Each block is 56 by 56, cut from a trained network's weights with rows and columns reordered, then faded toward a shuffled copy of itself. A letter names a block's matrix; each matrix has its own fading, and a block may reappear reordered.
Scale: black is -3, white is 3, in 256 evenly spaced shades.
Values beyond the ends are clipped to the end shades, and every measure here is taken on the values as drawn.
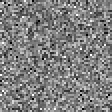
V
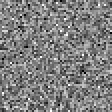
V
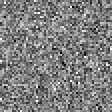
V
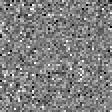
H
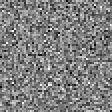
V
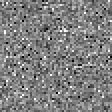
H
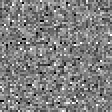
H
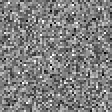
V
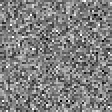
V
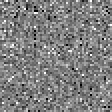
H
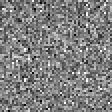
V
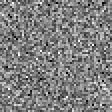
V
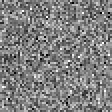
V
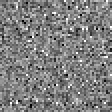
H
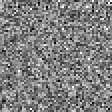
V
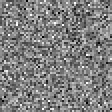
V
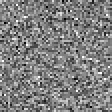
V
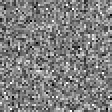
V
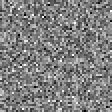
V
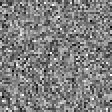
V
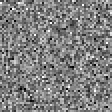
V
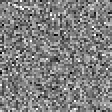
V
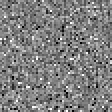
H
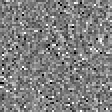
H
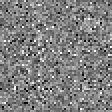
H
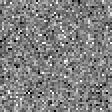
H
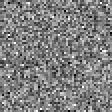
V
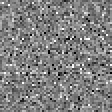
H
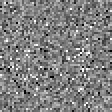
H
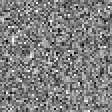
V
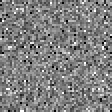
H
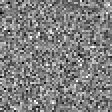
V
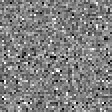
H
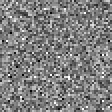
V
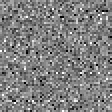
H
